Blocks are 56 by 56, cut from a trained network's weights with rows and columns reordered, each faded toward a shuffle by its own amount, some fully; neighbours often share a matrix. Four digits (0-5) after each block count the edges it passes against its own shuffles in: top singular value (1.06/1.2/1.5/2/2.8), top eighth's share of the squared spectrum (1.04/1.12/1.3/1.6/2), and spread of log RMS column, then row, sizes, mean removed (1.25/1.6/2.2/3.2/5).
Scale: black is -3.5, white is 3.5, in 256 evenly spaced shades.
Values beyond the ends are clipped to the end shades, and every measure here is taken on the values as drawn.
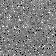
0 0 0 0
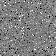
0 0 0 0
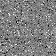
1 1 0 0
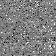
1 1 1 0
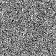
0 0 0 0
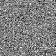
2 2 0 1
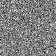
1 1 0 0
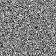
2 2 0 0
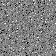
0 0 0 0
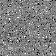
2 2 2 0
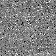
1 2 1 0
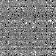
3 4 3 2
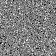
0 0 0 0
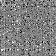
2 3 0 2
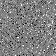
0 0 0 0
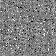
1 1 0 1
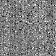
2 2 0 2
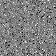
0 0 0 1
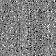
2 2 0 2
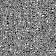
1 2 0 1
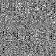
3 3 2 2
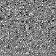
3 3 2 1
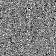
1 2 1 0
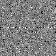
2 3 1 1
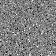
0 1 0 0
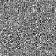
3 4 2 1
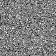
1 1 0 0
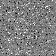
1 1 1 0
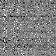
2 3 2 1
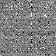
2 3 2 1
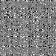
3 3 0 3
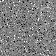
0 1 0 0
